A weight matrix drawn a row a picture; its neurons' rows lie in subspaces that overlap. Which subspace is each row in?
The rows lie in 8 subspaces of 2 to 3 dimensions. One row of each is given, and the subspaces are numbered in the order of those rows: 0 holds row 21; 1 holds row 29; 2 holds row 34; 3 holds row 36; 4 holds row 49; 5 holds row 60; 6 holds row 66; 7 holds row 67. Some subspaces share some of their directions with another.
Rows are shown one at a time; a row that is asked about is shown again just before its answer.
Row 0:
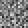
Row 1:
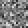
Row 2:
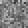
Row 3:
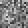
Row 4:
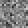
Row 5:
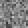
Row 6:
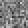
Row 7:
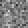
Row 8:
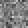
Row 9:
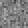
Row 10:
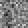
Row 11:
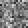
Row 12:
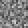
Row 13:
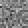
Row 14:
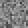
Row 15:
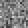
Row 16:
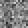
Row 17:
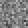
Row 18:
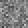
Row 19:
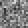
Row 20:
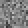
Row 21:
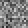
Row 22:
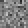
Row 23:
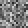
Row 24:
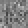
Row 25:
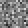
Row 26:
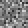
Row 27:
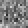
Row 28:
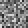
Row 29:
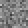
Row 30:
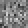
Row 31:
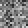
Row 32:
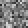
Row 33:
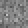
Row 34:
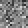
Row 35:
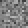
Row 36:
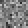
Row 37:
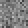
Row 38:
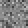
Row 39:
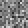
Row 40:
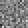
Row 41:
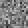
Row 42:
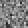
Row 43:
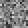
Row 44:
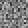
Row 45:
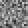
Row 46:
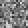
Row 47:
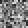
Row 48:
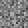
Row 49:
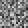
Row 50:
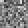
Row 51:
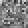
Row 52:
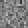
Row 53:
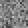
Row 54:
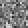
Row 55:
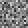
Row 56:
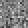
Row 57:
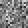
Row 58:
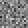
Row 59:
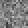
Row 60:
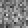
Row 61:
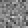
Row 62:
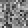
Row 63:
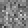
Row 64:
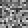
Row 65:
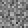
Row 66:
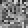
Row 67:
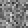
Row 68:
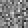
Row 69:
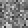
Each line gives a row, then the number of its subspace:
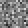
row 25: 0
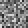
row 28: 4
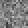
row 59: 1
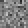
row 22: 3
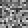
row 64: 1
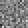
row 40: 4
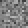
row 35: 6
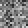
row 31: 2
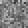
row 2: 6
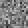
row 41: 2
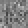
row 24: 5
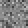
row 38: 4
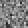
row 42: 3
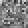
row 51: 6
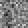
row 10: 6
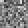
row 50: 3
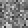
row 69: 5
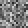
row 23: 7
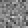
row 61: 6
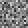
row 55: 0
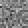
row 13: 1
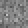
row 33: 5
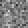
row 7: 6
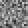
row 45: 7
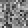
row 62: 5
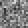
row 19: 2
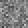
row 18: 5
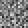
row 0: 4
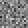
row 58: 0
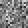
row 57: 2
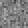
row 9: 2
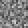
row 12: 7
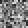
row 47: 6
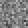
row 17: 0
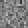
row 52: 3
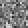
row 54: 3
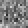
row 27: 5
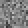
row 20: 2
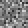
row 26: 7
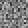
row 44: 0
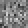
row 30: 5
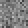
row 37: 4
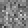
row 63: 5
